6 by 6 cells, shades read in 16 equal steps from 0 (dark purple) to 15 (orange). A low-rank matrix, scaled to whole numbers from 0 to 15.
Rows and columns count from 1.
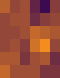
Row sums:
34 40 52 55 44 45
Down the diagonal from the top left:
10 8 8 12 9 5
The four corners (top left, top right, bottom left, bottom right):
10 6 11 5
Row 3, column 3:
8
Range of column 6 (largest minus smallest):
5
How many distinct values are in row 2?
4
